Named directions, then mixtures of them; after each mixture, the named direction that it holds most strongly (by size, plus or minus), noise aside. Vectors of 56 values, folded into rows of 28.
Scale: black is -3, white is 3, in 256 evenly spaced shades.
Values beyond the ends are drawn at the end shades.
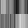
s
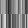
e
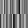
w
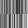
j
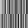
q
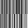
j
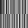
q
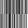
j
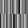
w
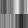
s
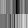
s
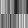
s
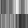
s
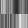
s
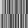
q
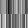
e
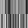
e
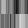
s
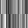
e
